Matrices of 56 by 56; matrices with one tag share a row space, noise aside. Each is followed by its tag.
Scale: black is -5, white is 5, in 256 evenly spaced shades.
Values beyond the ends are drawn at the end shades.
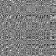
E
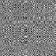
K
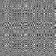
K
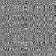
K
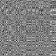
E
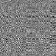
E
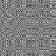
E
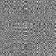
K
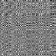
E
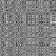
E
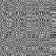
E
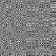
E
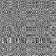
E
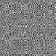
K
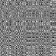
E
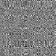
K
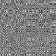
E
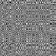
E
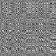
E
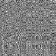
E
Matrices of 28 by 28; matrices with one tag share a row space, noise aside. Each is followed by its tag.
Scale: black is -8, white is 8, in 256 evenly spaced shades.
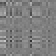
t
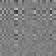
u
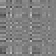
t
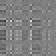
t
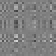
u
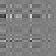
t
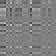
t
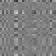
u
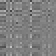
t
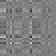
t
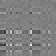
t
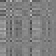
t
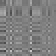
t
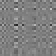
u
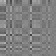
t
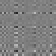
u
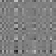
u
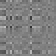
t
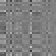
t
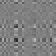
u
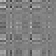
t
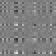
u
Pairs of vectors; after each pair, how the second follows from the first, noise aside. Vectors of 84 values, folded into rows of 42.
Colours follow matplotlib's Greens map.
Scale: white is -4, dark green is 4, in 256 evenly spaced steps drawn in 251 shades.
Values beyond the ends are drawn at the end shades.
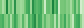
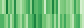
copied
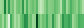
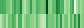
reversed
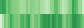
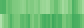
shrunk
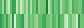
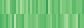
shrunk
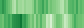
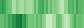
copied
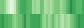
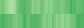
shrunk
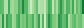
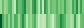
reversed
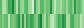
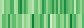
reversed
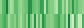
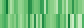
copied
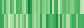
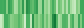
reversed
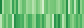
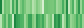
copied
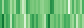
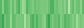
shrunk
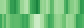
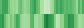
reversed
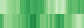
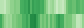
copied
